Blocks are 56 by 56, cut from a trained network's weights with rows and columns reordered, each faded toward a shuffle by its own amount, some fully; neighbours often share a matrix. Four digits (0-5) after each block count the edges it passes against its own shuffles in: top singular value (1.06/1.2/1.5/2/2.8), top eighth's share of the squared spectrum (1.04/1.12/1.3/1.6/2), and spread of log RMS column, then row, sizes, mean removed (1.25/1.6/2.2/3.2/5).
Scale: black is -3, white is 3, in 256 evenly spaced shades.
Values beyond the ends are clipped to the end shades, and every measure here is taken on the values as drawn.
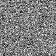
2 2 1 0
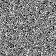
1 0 0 0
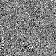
2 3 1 0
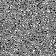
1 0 0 0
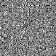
2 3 1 2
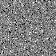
0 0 0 0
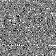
2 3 1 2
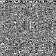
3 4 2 2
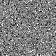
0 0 0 0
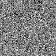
2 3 1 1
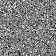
0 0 0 0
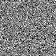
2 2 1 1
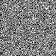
2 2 1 1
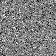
0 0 0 0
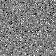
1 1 0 0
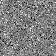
0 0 0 0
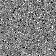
0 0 0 0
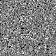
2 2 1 1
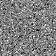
2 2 1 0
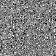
2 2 1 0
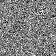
0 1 0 0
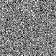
2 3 1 1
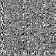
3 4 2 2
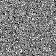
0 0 0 0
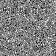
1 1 0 0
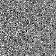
2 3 1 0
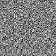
3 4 2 2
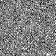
2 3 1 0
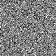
2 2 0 0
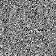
2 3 1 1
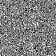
0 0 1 0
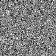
2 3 1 1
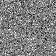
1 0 0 0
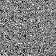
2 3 1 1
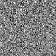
3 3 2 1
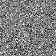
2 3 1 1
